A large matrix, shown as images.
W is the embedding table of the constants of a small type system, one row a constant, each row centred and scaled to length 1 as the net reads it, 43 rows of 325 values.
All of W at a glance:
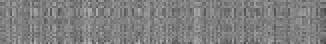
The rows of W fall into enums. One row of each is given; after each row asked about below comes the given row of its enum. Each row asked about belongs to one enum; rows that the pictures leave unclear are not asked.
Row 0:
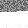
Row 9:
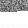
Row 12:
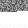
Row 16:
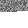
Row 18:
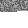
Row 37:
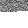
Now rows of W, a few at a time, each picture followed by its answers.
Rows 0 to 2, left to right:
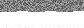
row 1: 37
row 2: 16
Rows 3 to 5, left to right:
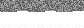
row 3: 18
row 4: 18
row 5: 0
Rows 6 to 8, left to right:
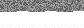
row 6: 0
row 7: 37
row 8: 12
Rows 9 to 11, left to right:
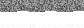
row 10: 12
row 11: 9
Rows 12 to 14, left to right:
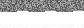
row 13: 18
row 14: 18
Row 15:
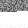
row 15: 12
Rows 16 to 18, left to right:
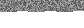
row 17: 0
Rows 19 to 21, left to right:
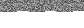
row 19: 37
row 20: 12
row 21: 37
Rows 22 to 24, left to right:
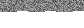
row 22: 12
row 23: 37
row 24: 0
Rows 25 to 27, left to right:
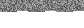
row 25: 12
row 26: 18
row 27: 9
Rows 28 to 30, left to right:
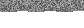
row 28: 9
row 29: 0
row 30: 18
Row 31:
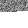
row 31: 16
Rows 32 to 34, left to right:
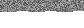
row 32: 0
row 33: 37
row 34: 18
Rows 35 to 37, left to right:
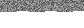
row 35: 0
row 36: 16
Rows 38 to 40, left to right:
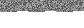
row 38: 16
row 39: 18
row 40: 16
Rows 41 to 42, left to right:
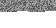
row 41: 16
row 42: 9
